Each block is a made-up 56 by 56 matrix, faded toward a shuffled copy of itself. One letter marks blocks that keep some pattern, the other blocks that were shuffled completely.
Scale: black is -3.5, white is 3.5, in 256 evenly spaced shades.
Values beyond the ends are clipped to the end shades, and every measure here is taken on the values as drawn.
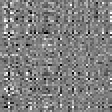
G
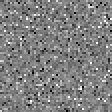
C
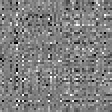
G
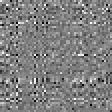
G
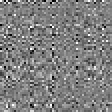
G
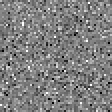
C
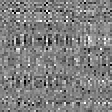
G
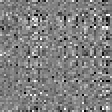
G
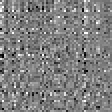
G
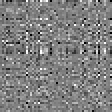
G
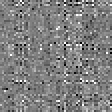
G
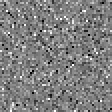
C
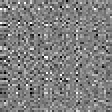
G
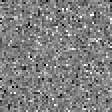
C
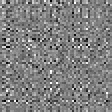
G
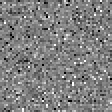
C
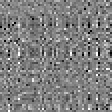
G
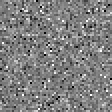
C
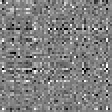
G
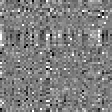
G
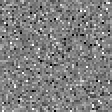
C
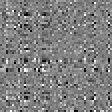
G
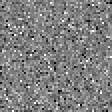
C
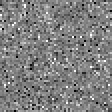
C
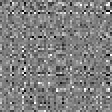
G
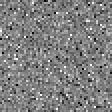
C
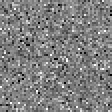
C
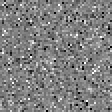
C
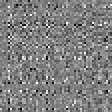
G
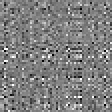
G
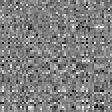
G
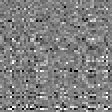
G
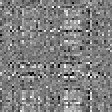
G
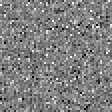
C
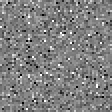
C
